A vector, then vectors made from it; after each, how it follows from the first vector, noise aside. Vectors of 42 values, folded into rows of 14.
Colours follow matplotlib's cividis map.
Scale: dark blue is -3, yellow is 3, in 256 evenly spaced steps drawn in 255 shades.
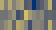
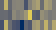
reversed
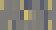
partly zeroed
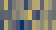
reversed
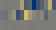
partly zeroed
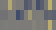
partly zeroed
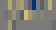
partly zeroed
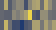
reversed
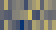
reversed
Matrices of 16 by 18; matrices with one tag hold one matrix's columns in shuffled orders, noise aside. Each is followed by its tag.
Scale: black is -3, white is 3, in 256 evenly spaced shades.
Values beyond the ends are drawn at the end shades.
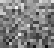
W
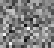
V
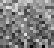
W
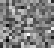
V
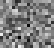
V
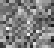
V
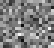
V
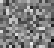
V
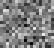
V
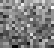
W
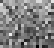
W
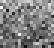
W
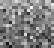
W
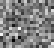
V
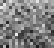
W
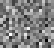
V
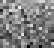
W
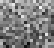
W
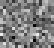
V
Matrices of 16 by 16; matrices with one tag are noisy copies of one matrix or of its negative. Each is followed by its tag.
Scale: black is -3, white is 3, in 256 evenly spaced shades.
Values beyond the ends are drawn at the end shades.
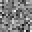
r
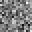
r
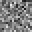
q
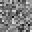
r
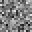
r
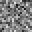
q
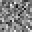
q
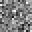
r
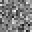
r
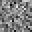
q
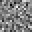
q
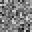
r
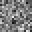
r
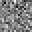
q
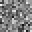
r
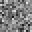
r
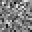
q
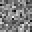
r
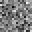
r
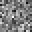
r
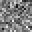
q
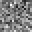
q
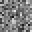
r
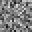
q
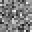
r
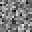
r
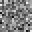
r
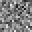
q
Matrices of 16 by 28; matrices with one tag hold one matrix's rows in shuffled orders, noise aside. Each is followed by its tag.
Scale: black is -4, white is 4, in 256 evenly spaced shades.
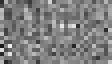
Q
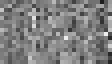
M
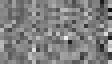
M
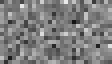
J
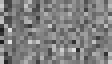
Q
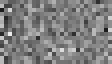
Q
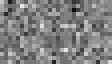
J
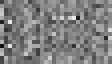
Q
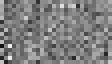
Q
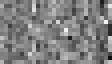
M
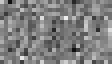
J
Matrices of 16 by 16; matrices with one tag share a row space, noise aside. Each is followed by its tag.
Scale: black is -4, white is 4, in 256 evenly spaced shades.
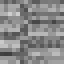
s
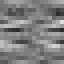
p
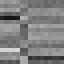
s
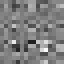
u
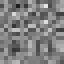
u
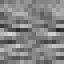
p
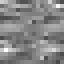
p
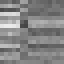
s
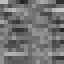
p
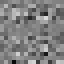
u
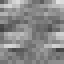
p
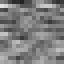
p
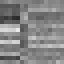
s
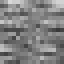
p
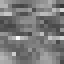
p
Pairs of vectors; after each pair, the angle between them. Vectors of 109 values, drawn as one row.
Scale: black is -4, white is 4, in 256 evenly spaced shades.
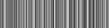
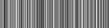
partly opposed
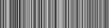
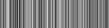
nearly parallel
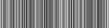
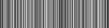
nearly opposite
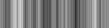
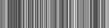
partly opposed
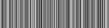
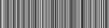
nearly opposite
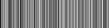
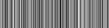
partly opposed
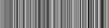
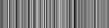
orthogonal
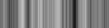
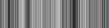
nearly parallel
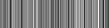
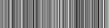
nearly opposite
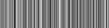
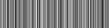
orthogonal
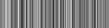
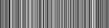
partly opposed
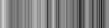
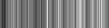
nearly opposite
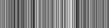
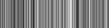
nearly parallel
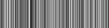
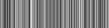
nearly opposite
